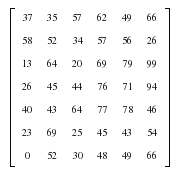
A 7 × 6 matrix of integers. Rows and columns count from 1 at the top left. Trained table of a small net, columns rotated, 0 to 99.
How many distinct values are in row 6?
6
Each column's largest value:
58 69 64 77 79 99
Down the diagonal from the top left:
37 52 20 76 78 54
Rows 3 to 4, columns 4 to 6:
69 79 99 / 76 71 94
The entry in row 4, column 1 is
26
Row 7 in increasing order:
0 30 48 49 52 66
